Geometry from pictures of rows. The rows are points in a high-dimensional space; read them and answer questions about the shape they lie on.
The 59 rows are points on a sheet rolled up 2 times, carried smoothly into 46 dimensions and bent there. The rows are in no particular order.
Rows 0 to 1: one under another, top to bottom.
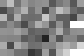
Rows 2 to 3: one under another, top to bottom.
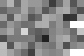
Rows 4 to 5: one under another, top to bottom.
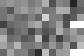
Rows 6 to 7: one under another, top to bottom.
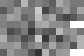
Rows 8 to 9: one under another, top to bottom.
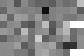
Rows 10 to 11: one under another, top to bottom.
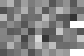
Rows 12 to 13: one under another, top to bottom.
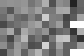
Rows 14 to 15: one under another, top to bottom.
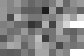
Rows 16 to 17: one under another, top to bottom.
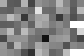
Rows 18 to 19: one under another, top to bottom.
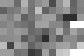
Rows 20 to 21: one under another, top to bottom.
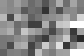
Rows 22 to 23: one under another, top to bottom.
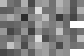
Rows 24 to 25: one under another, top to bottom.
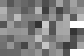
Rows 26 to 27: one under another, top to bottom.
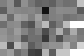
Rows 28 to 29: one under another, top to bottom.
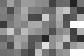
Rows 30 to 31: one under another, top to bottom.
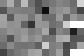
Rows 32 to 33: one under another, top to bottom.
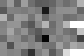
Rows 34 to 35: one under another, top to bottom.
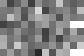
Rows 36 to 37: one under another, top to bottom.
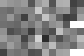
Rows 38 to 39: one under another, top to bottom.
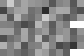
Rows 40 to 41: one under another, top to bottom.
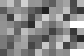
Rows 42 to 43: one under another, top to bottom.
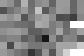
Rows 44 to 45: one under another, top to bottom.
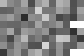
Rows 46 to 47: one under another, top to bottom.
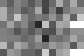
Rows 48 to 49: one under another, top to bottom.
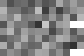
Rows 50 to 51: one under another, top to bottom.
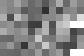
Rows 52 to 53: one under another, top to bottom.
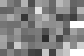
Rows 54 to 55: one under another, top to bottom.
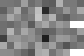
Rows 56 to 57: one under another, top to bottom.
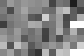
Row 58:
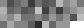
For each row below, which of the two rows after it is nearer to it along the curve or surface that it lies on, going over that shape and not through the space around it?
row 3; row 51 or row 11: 11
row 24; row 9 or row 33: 33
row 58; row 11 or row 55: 11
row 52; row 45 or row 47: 45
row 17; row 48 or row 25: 48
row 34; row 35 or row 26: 35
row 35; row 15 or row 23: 23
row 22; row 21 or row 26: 21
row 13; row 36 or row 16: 36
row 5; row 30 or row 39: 30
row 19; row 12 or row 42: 42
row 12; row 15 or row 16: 16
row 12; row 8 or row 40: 40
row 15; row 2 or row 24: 2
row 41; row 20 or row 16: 16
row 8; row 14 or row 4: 14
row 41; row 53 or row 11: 11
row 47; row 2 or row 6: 6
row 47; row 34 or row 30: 30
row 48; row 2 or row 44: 44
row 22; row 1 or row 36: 36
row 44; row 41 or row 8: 41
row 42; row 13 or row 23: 23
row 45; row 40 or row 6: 40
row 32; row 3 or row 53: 3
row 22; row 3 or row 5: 5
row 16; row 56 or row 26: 56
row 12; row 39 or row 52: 52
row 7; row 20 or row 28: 20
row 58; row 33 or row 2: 33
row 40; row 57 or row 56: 56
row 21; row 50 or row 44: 44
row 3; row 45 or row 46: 46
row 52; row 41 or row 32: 41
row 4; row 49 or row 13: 13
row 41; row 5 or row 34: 34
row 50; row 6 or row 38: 38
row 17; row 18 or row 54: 18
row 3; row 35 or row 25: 35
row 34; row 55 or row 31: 31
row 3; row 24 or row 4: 24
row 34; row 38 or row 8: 38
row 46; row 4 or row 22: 22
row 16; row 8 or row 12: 12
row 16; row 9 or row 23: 23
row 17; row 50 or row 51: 50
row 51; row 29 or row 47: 29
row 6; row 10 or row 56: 10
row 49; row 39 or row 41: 39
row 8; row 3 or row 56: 3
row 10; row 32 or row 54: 54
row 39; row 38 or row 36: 38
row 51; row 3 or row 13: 13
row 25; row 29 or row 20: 29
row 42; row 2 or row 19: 2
